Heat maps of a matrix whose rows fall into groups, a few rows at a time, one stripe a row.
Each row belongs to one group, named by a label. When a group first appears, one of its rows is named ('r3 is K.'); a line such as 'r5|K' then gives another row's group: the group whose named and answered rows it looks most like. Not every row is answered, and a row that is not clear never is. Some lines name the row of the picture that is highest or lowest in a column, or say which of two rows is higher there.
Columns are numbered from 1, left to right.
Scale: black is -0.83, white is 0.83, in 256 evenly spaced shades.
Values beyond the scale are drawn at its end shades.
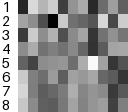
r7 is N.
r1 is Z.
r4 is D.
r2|N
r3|Z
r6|N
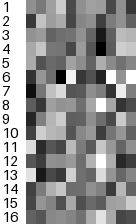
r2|Z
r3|D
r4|D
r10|Z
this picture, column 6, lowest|6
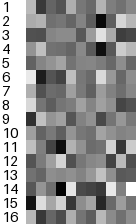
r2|D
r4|D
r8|N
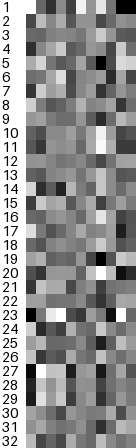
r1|N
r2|Z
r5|D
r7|Z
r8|N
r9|D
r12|D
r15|Z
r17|N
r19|D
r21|Z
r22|D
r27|Z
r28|Z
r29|Z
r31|D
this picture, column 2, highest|27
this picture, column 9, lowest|23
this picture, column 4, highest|23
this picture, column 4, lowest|14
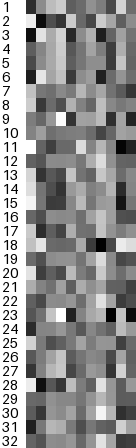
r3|Z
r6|Z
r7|N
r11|N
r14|N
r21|N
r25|N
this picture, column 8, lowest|18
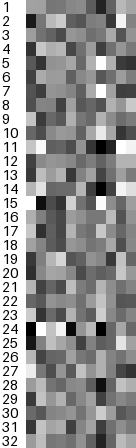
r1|D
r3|N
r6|Z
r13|Z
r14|D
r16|N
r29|Z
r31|Z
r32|D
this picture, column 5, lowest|24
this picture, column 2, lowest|15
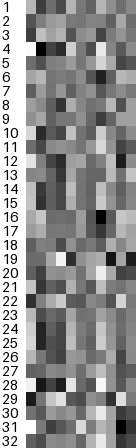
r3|Z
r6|D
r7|Z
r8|N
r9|D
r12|N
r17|D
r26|N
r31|N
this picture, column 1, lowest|29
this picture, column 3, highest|29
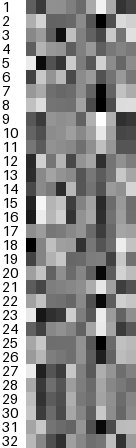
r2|D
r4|Z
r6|Z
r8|D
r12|Z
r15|Z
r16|Z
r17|D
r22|D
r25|D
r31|D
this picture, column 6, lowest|18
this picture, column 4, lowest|3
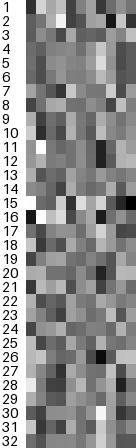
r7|N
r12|D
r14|N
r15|N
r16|Z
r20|D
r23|N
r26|D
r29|N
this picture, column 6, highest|15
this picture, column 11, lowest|15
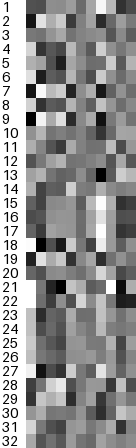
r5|N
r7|Z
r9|Z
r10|D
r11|N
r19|Z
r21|N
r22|N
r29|Z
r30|D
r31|N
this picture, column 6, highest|22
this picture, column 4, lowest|21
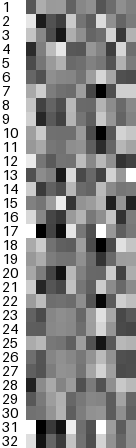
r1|Z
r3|N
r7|D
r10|D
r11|D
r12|N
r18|D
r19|D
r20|N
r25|D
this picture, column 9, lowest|15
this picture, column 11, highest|13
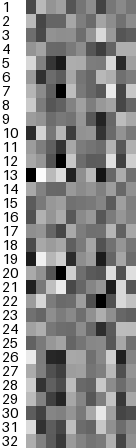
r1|Z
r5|N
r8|N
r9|D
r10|Z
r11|N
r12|N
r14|N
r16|Z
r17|N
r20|N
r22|D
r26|N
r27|N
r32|N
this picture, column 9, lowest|21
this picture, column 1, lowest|13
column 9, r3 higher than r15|Yes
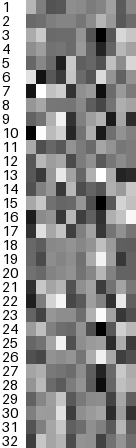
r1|N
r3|D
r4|D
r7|Z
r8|D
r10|Z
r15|D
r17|Z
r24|D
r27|D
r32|Z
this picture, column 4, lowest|5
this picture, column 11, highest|16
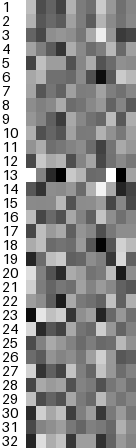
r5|Z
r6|D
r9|N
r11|D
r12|Z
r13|N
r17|Z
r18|D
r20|N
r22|N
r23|Z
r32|Z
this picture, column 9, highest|13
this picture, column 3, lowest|13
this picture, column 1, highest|13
